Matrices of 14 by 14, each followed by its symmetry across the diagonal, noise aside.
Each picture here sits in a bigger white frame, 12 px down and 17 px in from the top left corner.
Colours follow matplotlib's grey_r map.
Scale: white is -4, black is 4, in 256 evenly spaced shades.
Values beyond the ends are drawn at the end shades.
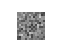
symmetric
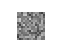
symmetric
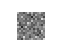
symmetric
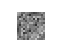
symmetric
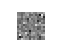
antisymmetric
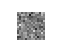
antisymmetric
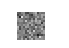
neither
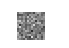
neither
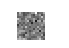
neither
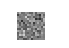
antisymmetric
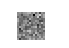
neither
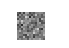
symmetric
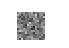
symmetric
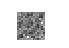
symmetric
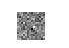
antisymmetric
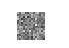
symmetric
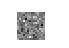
antisymmetric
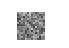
antisymmetric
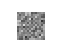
symmetric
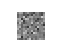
antisymmetric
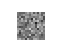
neither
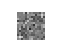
symmetric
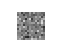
antisymmetric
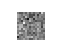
antisymmetric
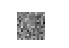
neither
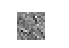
antisymmetric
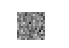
neither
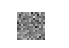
neither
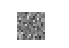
neither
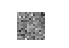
neither
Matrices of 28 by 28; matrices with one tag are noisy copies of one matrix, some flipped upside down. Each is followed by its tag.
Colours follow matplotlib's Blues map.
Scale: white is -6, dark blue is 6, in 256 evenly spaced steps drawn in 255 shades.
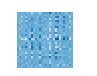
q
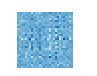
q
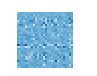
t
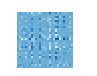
q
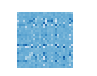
t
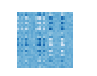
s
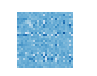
t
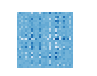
q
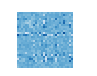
t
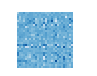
t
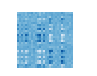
s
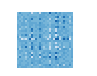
q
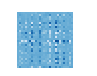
q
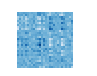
s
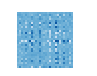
q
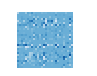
t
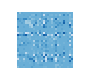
t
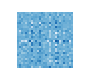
q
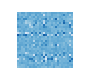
t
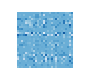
t
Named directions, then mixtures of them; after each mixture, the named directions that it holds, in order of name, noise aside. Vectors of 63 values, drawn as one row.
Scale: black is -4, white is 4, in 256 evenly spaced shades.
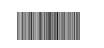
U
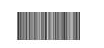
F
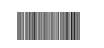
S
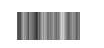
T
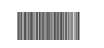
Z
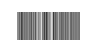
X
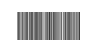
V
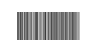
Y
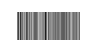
F, Y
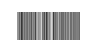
X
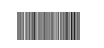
S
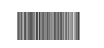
Z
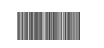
V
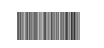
S, Y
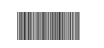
S, V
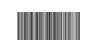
S, V, Z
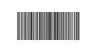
U, Z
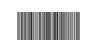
U, X, Z
